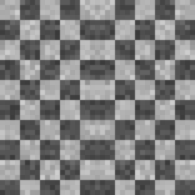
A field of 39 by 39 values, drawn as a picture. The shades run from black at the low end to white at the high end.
The values fall into two levels. It is mirror symmetric from left to right. The field is checkered.
